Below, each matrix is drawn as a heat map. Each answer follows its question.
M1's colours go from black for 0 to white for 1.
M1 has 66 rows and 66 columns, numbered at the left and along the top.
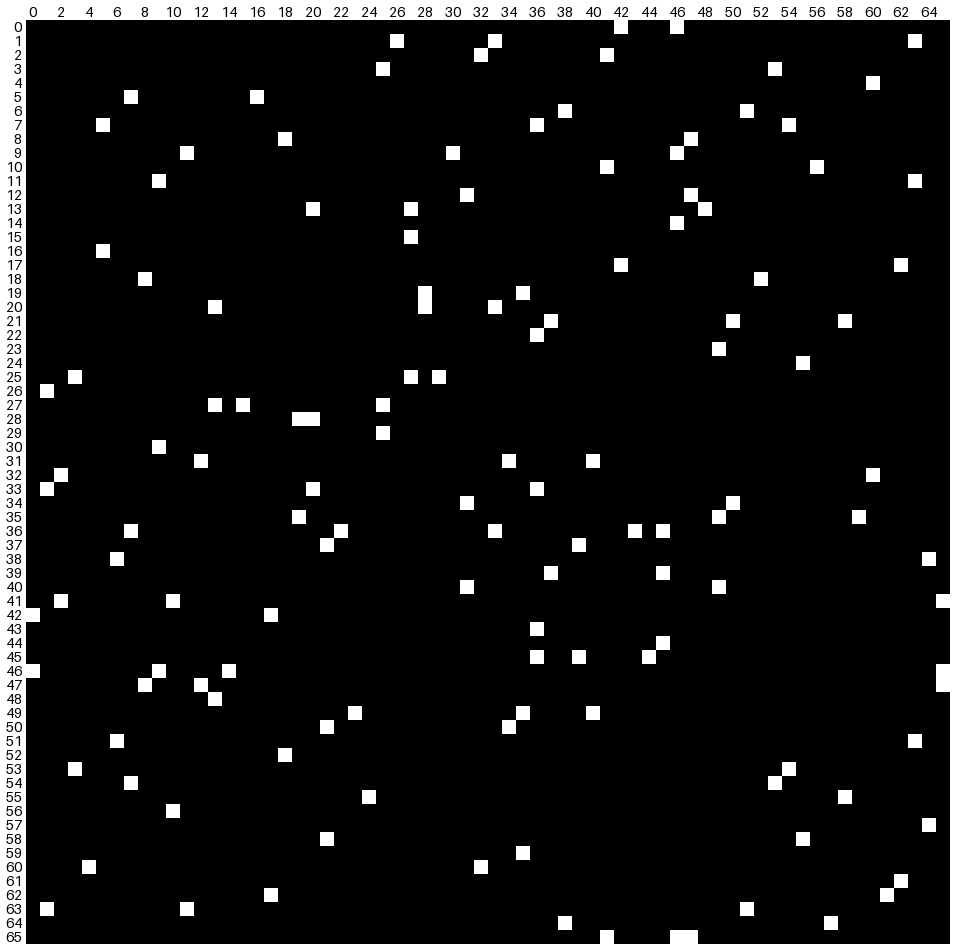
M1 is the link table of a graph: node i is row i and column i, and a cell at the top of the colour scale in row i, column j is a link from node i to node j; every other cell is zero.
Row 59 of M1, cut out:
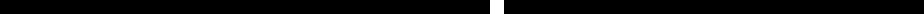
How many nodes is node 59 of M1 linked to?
1
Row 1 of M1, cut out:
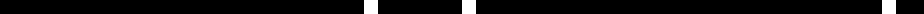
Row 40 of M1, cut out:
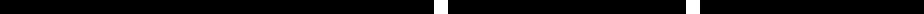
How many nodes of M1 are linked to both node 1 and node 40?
0
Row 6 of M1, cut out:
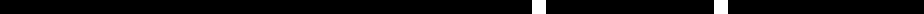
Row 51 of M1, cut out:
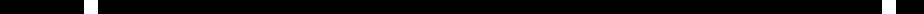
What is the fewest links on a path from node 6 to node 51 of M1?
1
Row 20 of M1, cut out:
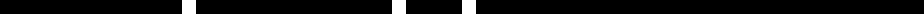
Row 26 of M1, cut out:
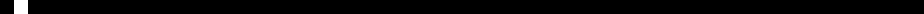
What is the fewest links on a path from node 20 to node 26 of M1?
3
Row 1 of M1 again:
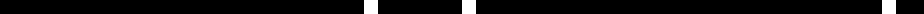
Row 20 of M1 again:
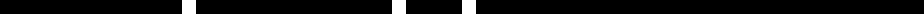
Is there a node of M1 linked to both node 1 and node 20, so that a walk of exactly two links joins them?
yes
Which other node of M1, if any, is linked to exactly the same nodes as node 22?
node 43
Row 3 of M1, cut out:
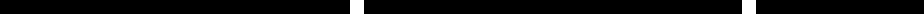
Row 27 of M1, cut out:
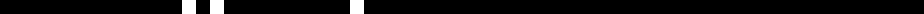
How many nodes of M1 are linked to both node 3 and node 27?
1
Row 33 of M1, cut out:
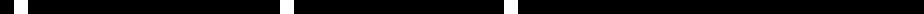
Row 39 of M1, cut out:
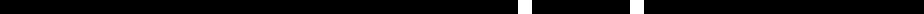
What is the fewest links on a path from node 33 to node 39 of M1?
3
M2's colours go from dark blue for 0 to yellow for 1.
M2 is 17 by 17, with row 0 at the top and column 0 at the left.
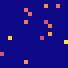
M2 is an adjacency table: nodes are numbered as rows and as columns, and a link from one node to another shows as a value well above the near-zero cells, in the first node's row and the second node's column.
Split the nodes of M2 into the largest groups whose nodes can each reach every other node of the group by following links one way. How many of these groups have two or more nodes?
0
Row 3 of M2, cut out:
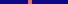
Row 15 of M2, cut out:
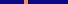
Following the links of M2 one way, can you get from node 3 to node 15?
no
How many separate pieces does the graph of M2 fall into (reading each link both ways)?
4
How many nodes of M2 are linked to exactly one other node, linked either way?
8
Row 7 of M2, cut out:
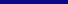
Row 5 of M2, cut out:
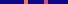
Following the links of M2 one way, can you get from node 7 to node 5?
no
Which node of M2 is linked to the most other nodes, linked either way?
node 6
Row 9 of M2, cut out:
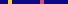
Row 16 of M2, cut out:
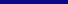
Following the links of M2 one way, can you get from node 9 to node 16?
yes
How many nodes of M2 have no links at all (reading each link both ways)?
1
